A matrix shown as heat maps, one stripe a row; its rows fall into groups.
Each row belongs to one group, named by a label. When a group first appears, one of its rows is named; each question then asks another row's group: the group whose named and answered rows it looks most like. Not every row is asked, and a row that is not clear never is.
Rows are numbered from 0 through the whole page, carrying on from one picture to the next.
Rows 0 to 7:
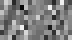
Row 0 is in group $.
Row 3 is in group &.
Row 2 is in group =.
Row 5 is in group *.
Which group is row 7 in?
$
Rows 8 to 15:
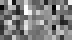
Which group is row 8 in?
$
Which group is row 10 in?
&
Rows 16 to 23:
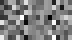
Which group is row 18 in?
&
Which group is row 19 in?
*
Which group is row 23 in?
=
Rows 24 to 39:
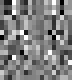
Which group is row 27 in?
$
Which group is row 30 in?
*
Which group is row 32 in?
$
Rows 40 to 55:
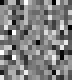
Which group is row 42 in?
$
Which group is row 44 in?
$
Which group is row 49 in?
$
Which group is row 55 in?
*
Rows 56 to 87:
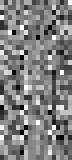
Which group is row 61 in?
*
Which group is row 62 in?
$
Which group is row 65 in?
&
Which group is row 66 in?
*
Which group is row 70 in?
$
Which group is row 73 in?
&
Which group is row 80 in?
&
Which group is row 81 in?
=
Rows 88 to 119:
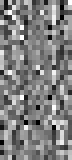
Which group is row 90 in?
&
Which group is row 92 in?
=
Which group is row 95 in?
*
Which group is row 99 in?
*
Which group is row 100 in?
=
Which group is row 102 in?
&
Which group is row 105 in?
&
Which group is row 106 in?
$
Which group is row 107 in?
*
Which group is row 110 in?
=
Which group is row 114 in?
$
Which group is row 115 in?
$
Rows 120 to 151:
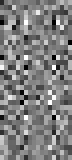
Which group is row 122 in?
&
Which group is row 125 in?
$
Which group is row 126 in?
&
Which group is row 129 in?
$
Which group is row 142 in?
=
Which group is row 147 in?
=
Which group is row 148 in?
=
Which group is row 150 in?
$
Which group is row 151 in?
=
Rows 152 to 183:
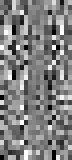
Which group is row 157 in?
$
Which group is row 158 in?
$
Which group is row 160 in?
$
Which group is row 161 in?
=
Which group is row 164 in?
=
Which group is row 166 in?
$
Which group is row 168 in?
*
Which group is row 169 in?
*
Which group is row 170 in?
=
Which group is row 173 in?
*
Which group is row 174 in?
=
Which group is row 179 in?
&
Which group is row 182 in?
&
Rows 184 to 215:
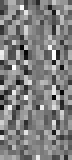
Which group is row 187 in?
$
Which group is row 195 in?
=
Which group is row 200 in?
&
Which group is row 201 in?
=
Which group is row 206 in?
$
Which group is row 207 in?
$
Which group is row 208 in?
=
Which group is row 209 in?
=
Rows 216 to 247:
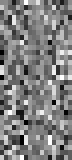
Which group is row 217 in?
=
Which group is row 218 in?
&
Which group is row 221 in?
=
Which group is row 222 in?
$
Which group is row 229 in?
=
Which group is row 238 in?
&
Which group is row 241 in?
$
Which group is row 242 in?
*
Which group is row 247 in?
*
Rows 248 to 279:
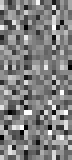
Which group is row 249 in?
=
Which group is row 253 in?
=
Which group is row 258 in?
$
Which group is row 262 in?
&
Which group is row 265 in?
=
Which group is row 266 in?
$
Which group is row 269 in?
=
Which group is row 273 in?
*
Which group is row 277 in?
$
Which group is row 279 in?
=
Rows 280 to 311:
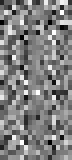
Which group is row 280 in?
&
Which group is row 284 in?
*
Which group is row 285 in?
&
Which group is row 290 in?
=
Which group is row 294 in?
=
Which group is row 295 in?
*
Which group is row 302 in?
*
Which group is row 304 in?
=
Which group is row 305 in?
*
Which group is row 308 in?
*
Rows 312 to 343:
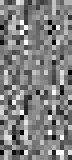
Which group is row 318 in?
*
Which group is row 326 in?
$
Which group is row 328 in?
$
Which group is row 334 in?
*
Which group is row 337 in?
$
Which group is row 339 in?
$
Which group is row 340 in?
&
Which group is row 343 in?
$
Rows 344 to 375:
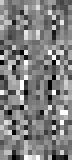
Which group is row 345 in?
&
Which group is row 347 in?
=
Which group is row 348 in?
$
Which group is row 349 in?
=
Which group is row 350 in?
&
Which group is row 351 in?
&
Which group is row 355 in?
=
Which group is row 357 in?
$
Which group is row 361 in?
*
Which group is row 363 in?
*
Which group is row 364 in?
*
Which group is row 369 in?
=
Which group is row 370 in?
$
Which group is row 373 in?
&
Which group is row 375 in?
&
